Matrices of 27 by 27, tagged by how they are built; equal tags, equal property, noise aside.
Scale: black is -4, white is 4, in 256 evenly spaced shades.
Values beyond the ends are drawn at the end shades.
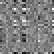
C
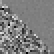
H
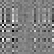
C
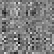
C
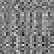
C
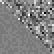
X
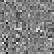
C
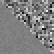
X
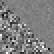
H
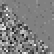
H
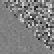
X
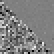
H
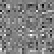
C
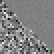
H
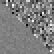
X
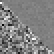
H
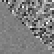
X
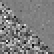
H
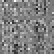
C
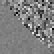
X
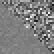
X
